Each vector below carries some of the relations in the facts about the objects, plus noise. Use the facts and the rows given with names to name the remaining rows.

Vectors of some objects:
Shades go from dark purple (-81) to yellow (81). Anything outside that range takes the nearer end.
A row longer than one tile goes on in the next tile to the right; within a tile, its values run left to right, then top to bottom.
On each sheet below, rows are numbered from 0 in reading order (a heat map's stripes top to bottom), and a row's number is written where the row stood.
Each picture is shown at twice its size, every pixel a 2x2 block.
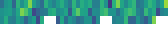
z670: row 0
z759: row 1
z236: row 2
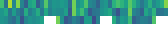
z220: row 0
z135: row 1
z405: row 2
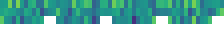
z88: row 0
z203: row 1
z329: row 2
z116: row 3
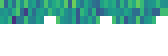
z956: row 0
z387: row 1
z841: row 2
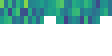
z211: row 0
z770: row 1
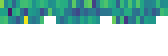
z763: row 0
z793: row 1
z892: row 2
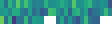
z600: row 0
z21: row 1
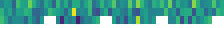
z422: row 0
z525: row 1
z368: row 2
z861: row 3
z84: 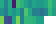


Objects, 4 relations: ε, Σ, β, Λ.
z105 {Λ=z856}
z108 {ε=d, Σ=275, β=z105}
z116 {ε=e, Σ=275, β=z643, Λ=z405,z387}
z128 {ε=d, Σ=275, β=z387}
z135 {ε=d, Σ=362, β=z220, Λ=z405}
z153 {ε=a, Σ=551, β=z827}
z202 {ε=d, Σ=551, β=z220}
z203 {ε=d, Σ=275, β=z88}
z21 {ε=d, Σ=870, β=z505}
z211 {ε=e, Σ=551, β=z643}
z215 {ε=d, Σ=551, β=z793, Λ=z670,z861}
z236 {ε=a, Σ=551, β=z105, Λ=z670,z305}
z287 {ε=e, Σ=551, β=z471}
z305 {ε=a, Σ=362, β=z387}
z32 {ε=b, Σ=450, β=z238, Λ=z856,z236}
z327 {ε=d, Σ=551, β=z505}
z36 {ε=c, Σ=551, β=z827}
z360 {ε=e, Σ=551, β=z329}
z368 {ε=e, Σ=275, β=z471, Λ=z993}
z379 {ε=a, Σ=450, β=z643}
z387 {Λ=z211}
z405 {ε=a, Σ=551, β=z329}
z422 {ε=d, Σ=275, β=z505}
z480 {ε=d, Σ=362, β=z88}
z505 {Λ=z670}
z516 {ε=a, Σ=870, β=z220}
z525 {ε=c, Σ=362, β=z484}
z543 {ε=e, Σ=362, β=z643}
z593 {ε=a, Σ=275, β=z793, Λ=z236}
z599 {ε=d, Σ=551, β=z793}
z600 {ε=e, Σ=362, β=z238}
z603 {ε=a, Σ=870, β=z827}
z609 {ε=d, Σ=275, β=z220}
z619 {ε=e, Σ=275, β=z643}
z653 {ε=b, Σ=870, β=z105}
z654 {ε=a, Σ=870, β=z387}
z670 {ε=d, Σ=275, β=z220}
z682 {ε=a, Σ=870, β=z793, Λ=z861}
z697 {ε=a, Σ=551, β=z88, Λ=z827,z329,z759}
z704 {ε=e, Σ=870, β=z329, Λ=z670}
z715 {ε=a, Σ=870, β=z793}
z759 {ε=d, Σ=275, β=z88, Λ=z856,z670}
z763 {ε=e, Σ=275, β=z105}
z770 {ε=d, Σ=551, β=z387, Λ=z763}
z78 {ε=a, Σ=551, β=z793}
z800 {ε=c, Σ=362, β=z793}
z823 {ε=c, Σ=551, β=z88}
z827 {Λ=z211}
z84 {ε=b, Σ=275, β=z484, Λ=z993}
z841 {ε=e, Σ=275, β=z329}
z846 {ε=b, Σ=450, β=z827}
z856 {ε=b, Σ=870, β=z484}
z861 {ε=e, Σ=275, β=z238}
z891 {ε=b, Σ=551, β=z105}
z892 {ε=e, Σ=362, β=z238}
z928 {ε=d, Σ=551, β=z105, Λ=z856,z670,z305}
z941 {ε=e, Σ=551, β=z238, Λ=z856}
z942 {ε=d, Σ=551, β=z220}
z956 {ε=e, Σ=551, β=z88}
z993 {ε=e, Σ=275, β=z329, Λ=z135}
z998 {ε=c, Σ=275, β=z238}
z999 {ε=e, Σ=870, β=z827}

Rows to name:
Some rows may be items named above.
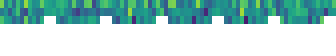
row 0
z993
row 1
z793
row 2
z998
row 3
z215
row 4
z998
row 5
z305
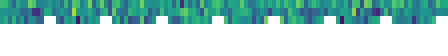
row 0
z599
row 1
z998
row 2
z108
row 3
z32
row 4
z305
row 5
z78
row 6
z800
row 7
z471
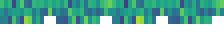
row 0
z653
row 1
z856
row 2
z653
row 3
z856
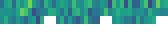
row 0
z670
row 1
z21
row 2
z505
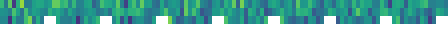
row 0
z891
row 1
z471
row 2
z928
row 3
z135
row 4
z387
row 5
z480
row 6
z759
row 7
z327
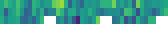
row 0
z153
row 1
z105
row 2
z704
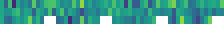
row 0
z846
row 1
z941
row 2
z505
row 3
z593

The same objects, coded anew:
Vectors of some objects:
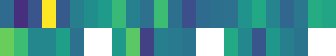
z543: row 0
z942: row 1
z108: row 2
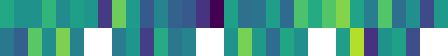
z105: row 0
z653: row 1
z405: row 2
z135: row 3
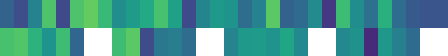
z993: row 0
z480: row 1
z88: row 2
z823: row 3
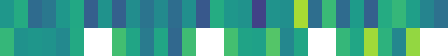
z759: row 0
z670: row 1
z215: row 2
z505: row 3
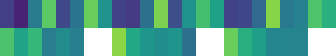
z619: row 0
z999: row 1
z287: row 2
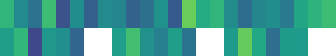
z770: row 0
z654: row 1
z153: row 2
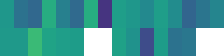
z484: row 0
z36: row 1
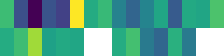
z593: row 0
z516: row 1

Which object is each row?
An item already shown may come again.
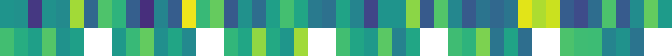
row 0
z215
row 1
z78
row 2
z505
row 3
z215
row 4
z715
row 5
z116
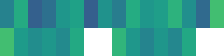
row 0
z759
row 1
z928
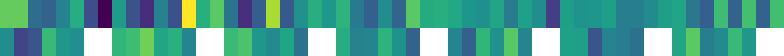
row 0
z32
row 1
z682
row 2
z211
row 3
z599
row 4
z105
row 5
z327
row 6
z305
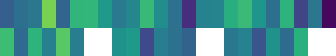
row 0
z941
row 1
z998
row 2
z891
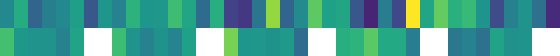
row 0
z759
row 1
z928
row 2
z999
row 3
z682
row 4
z84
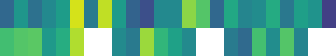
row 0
z236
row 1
z793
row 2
z105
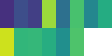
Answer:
z704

